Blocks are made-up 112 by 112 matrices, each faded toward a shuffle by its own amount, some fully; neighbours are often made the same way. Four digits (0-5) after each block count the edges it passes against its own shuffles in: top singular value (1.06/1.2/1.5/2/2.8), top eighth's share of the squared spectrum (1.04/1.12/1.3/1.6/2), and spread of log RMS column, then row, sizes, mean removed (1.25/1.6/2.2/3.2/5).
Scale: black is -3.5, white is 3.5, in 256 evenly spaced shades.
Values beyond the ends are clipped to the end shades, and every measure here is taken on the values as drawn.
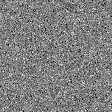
0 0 0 0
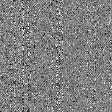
2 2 3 0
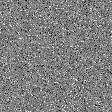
0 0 0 0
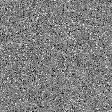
2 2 1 0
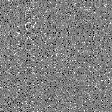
4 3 2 2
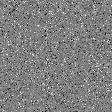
2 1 0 0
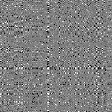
5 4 3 3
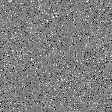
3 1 0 0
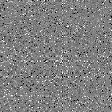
4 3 2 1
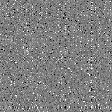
4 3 2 2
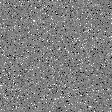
0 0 0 0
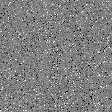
3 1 0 0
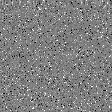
3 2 1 0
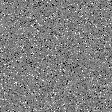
0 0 0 0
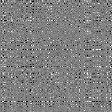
5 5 3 4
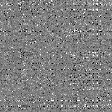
4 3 2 3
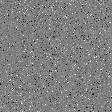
0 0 0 0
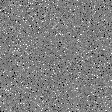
0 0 0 0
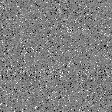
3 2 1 1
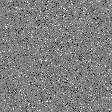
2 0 0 0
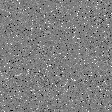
1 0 0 0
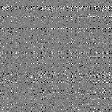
5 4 3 4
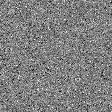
0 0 0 0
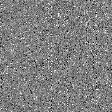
1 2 3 0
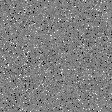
2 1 0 0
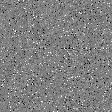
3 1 0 0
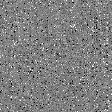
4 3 1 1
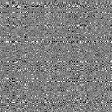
5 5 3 4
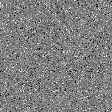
3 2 0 1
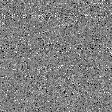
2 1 1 2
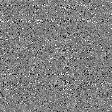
1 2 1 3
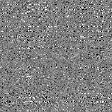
2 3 3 4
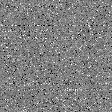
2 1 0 2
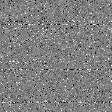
2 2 1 2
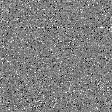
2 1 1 2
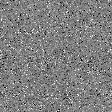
0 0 0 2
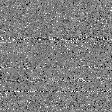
2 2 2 3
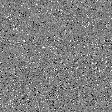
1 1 1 1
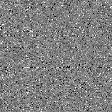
4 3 0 2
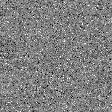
3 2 0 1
